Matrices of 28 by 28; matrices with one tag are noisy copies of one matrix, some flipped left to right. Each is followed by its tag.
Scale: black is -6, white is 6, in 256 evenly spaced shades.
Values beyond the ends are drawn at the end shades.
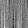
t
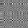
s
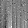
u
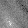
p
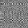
s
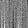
t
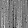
t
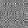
s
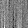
t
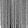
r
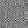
s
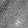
p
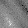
p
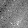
p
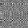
s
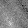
p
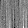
t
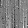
t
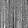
t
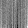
r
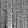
u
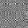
s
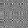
s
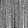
t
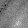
p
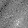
p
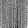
r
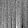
u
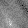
p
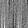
t
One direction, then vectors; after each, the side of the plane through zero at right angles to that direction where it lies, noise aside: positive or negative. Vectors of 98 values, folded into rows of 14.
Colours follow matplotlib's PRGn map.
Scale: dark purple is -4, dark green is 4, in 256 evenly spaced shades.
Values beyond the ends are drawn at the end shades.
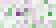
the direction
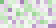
negative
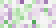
negative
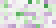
negative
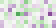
negative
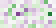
positive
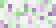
negative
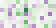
negative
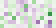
positive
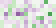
positive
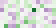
negative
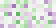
negative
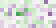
negative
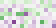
negative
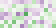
positive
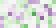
negative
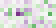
positive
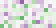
positive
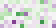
negative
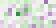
negative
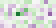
negative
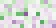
negative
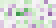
negative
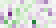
negative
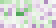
negative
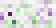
negative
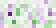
negative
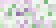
positive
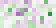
positive
